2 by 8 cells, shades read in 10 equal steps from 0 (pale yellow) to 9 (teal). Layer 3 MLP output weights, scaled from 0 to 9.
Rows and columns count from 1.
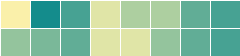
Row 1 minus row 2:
-4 4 1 0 2 -1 0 0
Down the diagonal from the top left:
0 5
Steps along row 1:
up down down up same up up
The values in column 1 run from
0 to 4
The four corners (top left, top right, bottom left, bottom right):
0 7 4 7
